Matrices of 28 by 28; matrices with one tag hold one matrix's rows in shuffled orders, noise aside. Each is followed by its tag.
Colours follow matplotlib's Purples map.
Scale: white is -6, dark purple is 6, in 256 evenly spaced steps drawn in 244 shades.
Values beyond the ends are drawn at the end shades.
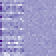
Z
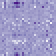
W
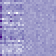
Z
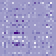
W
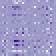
W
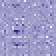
W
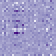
W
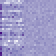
Z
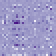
W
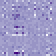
W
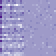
Z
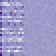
Z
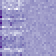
Z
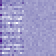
Z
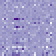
W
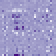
W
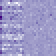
Z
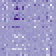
W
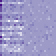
Z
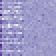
Z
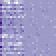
Z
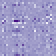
W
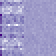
Z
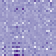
W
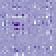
W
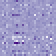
W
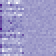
Z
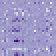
W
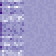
Z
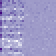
Z
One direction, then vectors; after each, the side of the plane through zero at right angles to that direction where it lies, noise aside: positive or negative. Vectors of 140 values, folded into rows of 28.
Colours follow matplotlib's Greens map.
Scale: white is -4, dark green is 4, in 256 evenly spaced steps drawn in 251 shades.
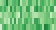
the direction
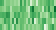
negative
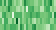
negative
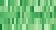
negative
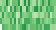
positive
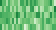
negative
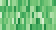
positive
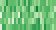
positive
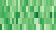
negative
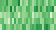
positive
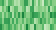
negative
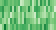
positive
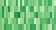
negative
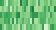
negative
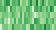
positive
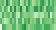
positive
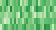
positive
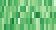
negative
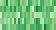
positive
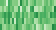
negative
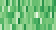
positive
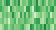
positive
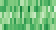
positive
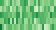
negative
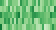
negative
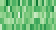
positive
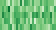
negative
